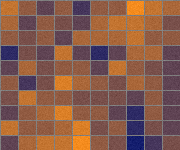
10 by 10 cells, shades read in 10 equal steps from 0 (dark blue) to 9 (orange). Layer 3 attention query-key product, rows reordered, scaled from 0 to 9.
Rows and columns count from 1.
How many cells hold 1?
4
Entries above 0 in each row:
10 10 10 10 10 10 10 10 10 9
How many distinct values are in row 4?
5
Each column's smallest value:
1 2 3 3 2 1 3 0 2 3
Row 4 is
1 4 3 7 3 1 3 6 6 3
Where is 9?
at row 1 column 8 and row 10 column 5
